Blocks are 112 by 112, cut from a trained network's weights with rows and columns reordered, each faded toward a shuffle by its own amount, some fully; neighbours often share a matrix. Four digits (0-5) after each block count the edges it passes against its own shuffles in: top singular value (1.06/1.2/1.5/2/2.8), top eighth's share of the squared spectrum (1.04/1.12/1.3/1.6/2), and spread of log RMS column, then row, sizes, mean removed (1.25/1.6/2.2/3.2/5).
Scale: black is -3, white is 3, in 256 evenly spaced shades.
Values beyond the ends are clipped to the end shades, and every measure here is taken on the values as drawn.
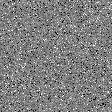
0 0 0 0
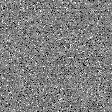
1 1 1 0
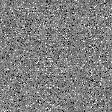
1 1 2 0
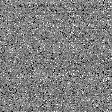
2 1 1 0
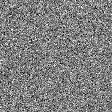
0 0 0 0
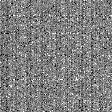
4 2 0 2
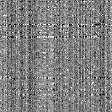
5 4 2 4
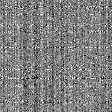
4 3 1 3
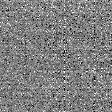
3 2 2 0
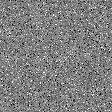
0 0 0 0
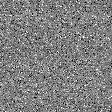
1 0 0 0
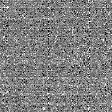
3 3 3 0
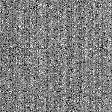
3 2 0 2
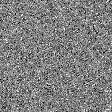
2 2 0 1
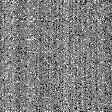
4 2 0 2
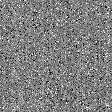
2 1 0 0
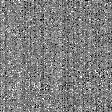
3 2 0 2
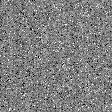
1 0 0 0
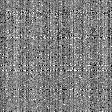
4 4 1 3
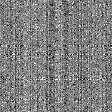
4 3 1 3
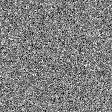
0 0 0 0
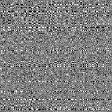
4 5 3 4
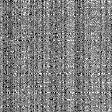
5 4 2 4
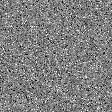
1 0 0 0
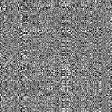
4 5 4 3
